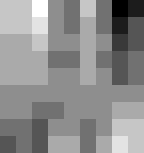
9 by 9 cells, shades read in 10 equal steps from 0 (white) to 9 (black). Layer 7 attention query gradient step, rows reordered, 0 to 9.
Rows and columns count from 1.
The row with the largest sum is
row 4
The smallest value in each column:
2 2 0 3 3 2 3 1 2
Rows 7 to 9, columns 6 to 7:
4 4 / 5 4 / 5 3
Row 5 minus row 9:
-3 -2 -3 1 1 -2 1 5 3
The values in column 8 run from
1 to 9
